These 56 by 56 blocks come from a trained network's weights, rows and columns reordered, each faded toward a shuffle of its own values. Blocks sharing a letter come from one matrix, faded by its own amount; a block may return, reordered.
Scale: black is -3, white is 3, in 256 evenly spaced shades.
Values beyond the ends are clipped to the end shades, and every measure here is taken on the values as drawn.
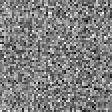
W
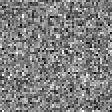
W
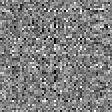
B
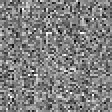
W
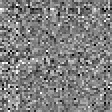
B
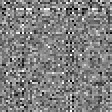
B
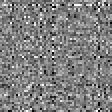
B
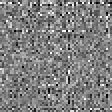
B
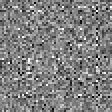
B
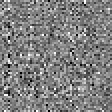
B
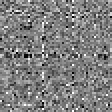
B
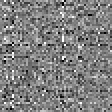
B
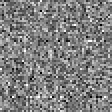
W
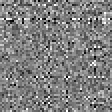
B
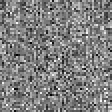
W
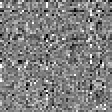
B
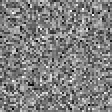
W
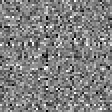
B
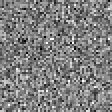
W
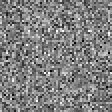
W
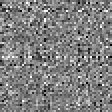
B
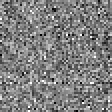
W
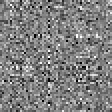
B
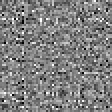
B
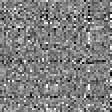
B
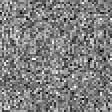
W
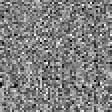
W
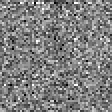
W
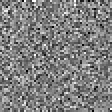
W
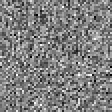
W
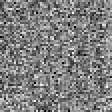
W
